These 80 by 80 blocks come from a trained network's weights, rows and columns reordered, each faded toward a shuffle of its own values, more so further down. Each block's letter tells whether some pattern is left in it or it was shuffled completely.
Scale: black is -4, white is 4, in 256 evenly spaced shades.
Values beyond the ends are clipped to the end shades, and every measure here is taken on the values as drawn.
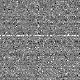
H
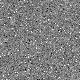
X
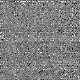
H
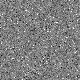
X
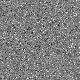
X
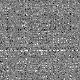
H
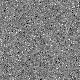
X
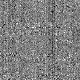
H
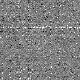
H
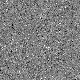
X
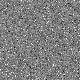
X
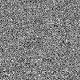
H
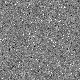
X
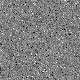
X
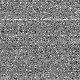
H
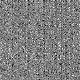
H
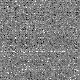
H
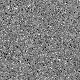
X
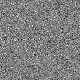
H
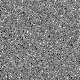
X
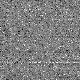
H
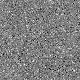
X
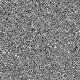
H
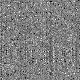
H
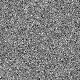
X
